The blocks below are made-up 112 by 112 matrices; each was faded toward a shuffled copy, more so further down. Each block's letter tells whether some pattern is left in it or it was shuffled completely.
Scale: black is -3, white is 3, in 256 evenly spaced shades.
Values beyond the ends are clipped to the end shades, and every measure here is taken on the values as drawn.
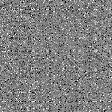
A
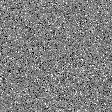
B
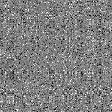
A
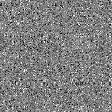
A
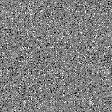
A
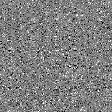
A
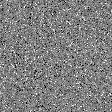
B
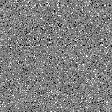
A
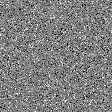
B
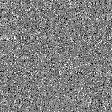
A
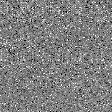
A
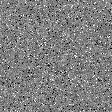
B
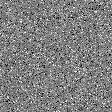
B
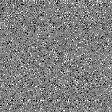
A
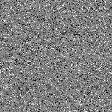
A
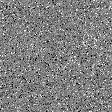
B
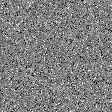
B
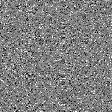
A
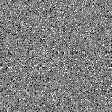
A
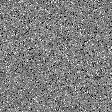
B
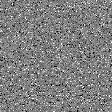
A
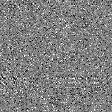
A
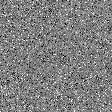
B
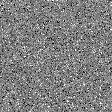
B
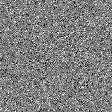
A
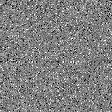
A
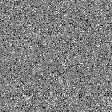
A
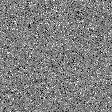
B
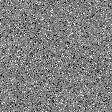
B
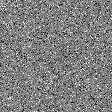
B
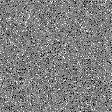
A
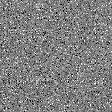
A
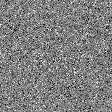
B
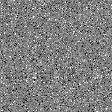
A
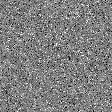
B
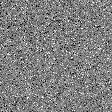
B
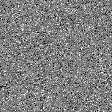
A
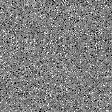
A
